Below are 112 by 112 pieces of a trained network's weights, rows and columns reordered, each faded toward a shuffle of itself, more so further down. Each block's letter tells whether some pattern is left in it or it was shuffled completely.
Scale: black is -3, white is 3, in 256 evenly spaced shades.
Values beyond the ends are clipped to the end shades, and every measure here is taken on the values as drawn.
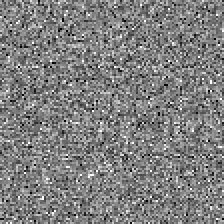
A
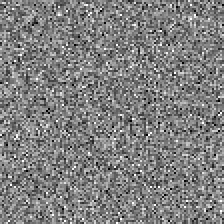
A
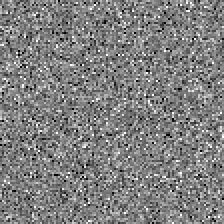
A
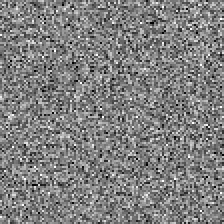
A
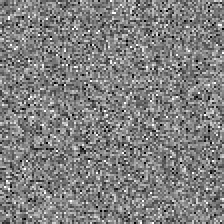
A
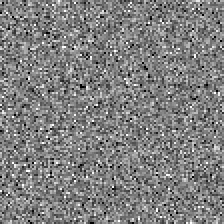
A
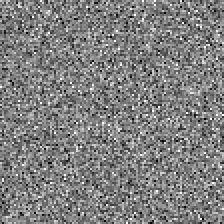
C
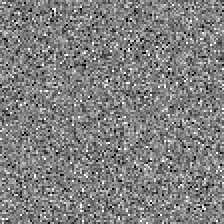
C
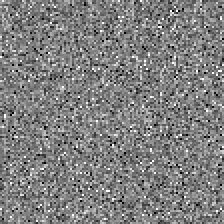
A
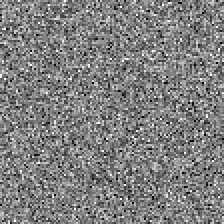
C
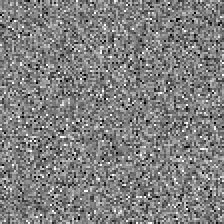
A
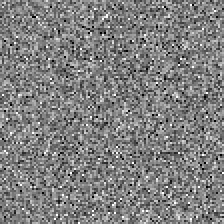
A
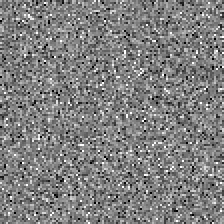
A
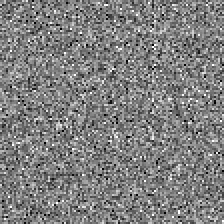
A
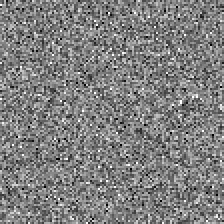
C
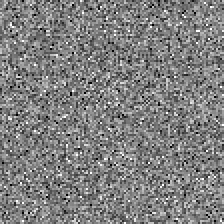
C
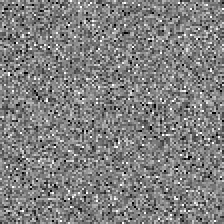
A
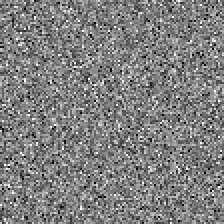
C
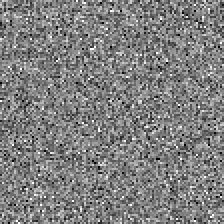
C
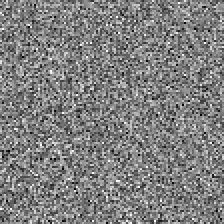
A
